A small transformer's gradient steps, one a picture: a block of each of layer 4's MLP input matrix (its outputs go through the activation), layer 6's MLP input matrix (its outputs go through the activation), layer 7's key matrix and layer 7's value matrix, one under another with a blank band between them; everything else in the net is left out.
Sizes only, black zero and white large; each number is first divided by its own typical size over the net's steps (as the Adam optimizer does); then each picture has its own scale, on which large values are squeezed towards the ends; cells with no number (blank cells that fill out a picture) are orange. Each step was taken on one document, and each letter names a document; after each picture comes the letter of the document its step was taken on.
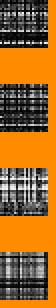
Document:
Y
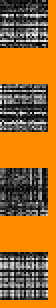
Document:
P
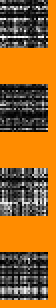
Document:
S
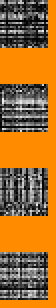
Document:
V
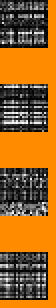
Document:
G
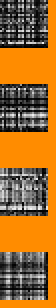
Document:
Y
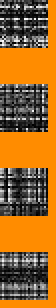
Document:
S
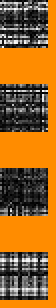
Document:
S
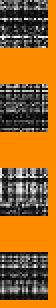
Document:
S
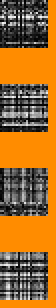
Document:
Y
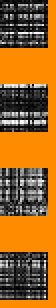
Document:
G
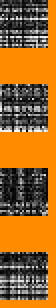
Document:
P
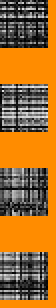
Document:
V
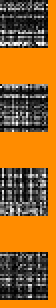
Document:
G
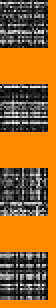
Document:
G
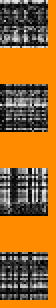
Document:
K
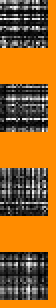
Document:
S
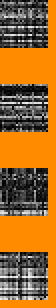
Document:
V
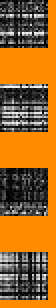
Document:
G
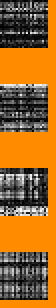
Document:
G
